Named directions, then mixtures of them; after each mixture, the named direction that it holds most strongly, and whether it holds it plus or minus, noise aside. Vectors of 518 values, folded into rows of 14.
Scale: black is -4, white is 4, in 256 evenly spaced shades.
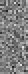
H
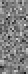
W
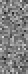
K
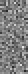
H, plus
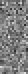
W, minus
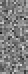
H, plus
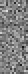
H, minus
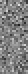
K, plus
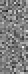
H, plus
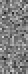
K, plus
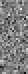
W, plus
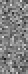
K, plus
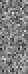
K, minus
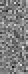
H, plus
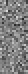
H, minus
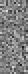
H, minus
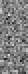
W, plus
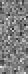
W, minus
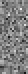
W, plus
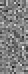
H, plus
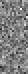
W, plus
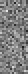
H, minus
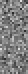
K, plus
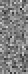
K, plus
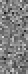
K, plus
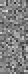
H, minus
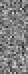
K, minus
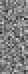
H, plus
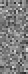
H, minus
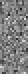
W, minus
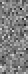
W, minus
